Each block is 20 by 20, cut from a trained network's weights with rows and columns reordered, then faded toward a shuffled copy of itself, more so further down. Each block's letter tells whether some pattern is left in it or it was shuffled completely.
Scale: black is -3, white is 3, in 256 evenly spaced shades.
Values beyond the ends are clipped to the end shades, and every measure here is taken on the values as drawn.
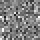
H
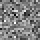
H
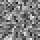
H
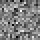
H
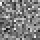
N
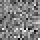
H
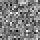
H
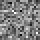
N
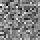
H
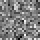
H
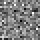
N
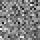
H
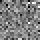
H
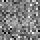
H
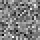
N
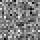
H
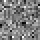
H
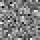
N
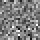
H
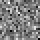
N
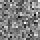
N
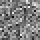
N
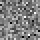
N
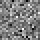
N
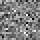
H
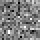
H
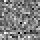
H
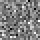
N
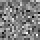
N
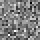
N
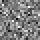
N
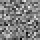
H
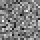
N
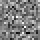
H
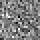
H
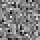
N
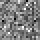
N
